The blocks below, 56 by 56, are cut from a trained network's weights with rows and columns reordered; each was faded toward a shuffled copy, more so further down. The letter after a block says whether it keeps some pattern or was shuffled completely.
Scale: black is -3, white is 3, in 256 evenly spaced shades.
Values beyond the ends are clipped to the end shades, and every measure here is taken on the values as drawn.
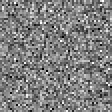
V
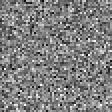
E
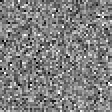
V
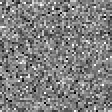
E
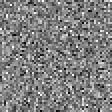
V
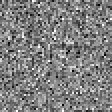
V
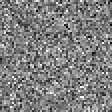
E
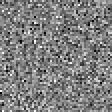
V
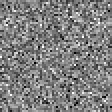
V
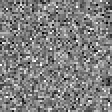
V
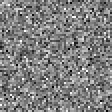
E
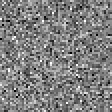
V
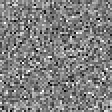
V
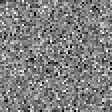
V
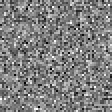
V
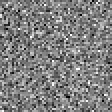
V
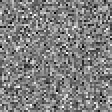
V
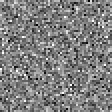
E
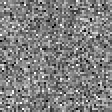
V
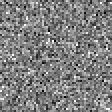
E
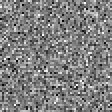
E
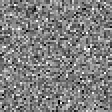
E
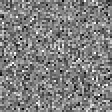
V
